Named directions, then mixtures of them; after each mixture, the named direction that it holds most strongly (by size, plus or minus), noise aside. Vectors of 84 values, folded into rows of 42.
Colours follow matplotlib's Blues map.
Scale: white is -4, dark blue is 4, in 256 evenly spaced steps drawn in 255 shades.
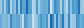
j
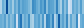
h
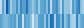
j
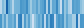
h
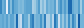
h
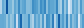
h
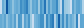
h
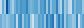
h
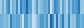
j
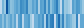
h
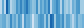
j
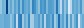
h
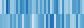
j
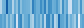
h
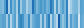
h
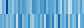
h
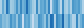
j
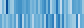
h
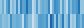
j
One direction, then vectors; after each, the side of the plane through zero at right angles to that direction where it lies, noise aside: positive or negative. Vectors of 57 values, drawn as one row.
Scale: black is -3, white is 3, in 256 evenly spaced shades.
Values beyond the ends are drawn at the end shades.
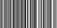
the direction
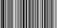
negative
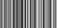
positive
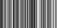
positive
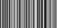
negative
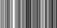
negative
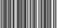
positive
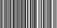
positive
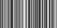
negative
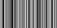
negative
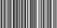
positive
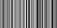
negative
